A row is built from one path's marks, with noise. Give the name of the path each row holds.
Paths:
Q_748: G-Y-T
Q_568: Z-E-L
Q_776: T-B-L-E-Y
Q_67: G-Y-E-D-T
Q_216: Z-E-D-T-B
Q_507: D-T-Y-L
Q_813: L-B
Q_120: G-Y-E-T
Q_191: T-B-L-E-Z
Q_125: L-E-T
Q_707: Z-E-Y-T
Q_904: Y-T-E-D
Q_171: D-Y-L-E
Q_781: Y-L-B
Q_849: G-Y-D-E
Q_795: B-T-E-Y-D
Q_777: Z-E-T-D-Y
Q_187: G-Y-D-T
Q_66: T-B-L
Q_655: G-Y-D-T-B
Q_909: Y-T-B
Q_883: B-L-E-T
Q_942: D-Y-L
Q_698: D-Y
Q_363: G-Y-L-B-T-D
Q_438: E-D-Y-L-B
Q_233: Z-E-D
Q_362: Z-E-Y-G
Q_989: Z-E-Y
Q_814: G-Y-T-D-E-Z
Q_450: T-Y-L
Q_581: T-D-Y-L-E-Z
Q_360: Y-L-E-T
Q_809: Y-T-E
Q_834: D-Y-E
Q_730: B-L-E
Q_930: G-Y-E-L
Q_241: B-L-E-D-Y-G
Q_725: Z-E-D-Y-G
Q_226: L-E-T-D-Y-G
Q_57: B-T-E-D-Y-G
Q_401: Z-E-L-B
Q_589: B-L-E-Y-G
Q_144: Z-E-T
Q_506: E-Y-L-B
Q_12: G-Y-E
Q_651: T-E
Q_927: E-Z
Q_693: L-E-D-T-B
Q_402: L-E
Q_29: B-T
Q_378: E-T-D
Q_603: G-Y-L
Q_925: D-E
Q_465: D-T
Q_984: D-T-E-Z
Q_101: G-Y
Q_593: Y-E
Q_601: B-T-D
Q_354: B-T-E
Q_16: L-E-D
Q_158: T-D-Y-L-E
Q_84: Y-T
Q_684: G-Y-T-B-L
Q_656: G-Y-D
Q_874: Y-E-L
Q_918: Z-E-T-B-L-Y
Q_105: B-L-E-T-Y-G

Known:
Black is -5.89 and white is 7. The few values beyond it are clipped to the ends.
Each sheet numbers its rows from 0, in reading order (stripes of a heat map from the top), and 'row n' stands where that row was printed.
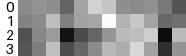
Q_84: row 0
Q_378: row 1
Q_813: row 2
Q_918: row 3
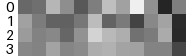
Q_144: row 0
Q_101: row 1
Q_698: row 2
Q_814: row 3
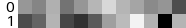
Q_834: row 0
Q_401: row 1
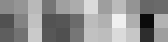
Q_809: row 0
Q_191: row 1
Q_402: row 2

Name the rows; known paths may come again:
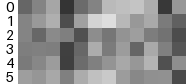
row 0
Q_506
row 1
Q_507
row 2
Q_362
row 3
Q_603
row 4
Q_589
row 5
Q_67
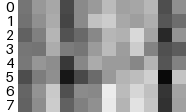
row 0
Q_105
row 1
Q_450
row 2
Q_918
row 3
Q_707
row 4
Q_684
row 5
Q_813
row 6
Q_693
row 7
Q_125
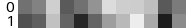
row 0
Q_16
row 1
Q_568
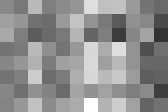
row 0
Q_925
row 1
Q_748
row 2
Q_101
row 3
Q_984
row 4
Q_809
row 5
Q_581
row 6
Q_725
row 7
Q_378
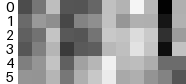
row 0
Q_191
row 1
Q_29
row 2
Q_402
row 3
Q_730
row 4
Q_158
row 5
Q_904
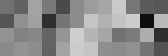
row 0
Q_989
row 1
Q_66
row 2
Q_698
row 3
Q_84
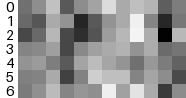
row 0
Q_360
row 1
Q_927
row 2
Q_401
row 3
Q_241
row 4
Q_655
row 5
Q_942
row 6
Q_651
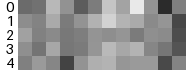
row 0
Q_144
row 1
Q_834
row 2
Q_12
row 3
Q_593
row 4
Q_909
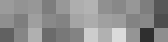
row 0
Q_120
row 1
Q_814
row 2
Q_216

